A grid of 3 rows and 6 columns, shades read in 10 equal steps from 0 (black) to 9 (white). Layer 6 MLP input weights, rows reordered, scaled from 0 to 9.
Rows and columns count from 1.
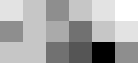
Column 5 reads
8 7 0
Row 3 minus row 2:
2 0 -2 -1 -7 -3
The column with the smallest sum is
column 4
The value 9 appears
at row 1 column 6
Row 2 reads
5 7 6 4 7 8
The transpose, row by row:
8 5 7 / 7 7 7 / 5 6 4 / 7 4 3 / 8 7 0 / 9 8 5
